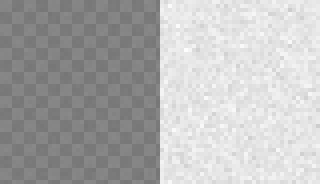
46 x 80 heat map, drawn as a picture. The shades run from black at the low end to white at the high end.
The table splits into one row of 2 panels. Panel 1,1: middling, checkered, faint in contrast. Panel 1,2: very high, fine-grained, faint in contrast.
